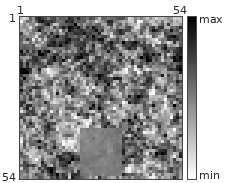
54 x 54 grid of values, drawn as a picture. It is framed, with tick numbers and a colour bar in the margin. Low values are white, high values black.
No regular stripes run through it. No row or column stands out. An odd patch, calmer than its surroundings, sits in the bottom middle. The histogram is bell-shaped. The bottom middle is the smoothest part. Overall the values sit about 50% of the way up the scale.
